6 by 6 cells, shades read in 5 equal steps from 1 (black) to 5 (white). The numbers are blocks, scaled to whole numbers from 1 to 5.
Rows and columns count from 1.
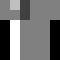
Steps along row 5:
up down same same down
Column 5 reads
3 3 3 3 3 3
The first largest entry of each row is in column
2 1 2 2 2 2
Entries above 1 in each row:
6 6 4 4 4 4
